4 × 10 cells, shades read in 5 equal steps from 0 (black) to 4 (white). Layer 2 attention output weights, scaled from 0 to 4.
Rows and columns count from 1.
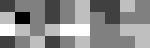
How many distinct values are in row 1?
3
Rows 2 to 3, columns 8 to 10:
1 2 2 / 2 3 3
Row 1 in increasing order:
1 1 1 1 2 2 2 2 3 3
